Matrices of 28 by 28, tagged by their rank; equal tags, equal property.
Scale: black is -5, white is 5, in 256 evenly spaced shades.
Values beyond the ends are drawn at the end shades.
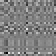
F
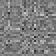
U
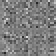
U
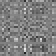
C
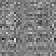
U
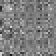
C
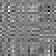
C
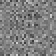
U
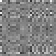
C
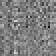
U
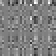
F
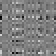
F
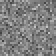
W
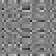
C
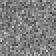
W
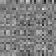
C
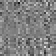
U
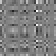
F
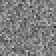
W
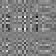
F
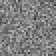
W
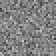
W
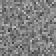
W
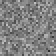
W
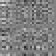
C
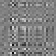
F
